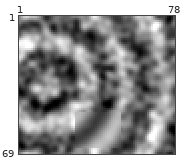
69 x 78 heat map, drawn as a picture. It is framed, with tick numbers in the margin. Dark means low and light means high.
No overall slope runs across the table. Overall the values sit about 50% of the way up the scale. Rings spread out from the middle left. In the bottom middle lies a patch that is calmer than the rest. There are no lone odd cells.
